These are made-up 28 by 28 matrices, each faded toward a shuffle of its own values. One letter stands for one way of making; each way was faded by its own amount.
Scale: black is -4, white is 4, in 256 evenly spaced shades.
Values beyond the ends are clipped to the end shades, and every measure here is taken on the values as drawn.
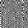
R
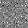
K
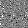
K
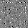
K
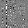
R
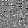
K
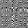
R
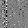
R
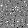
K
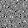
K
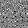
K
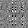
R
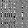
R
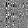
R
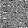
K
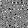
K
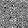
K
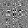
R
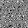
K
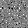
K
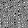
K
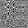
R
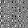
R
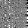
R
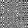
R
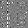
R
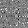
K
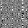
R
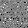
K
